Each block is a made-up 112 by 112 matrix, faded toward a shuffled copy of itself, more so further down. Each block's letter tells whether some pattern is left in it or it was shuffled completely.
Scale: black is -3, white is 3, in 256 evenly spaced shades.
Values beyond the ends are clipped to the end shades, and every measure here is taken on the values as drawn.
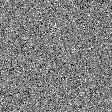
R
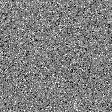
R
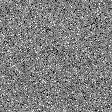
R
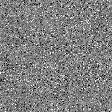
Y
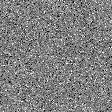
R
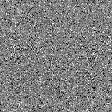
Y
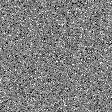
R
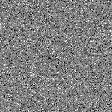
Y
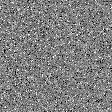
R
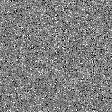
Y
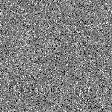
Y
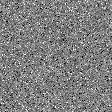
R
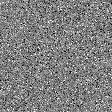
R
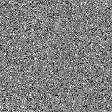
Y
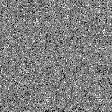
Y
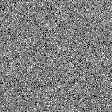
Y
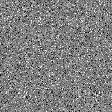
Y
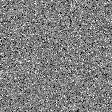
R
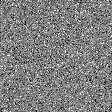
R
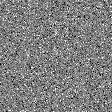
R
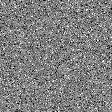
R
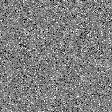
Y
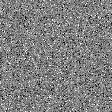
Y
